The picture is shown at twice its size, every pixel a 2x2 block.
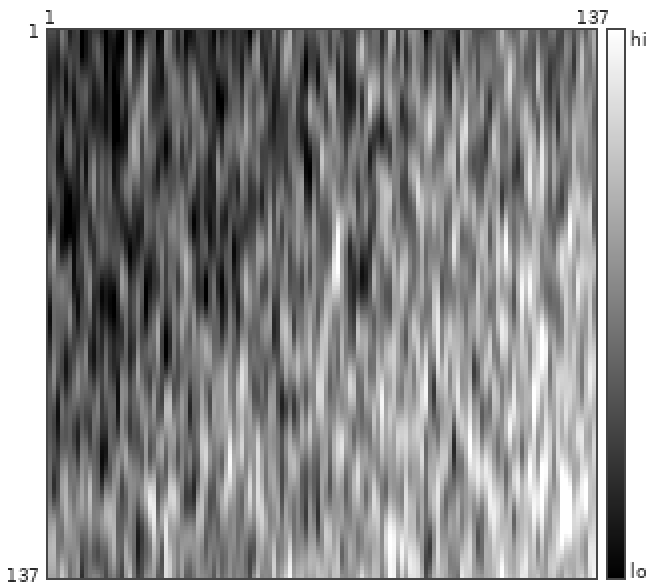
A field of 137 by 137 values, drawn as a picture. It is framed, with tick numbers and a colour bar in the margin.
Histogram: bell-shaped. Slope: up to the bottom right. Grain: streaks running down. Mirror symmetry: none.
